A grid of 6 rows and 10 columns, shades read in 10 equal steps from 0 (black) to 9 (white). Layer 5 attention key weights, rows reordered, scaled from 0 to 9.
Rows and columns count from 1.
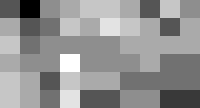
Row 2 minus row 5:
-1 -3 1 0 0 2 3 2 -1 2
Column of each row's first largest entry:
5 6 1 4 1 4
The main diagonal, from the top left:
3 3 5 9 6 3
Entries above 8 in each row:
0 0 0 1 0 0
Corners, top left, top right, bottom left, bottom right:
3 5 7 2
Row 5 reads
7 6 3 7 6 6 4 4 4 4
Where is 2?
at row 6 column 9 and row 6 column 10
